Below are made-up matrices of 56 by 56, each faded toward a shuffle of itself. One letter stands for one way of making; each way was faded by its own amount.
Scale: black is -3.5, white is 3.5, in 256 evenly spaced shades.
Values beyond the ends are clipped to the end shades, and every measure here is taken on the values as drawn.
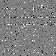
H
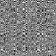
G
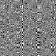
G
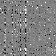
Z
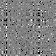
Z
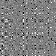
Z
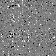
H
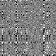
G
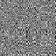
G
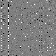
Z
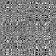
G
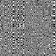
G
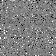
H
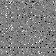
H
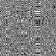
G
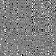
Z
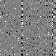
Z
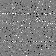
H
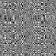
G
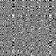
G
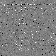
H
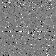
H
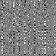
Z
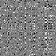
Z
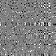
Z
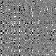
Z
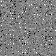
H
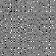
Z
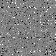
H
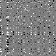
Z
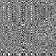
G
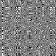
G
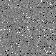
H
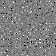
H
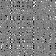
Z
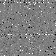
H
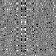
G
